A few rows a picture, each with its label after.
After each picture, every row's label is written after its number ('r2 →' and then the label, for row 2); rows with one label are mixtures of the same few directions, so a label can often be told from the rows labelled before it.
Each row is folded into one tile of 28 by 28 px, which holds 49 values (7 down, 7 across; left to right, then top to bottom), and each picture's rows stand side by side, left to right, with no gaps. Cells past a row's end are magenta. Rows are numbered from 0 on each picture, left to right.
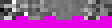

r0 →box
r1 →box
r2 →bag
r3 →box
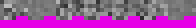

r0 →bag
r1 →box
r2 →bag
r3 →box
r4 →box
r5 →box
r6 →bag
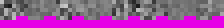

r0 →bag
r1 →box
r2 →bag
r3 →bag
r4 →bag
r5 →box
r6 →bag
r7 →box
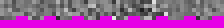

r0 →box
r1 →box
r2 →box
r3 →bag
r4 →box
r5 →box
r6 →bag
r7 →box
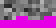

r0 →bag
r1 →box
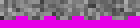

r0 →box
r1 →box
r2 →box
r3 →bag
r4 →box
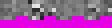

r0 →box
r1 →bag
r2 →box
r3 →bag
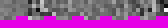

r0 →box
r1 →box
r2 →box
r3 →box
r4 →bag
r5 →bag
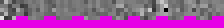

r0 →box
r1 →bag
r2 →box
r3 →box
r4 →bag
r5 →bag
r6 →bag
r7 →bag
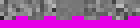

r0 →box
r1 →bag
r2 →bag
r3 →box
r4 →bag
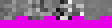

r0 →box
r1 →box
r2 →box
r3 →bag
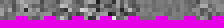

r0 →bag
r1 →box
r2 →bag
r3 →box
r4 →box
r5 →box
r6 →bag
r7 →bag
